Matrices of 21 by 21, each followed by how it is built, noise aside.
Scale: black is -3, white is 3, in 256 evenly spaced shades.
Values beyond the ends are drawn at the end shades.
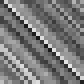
Toeplitz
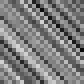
Toeplitz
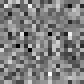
low rank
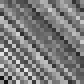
Toeplitz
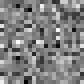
low rank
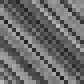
Toeplitz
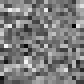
low rank
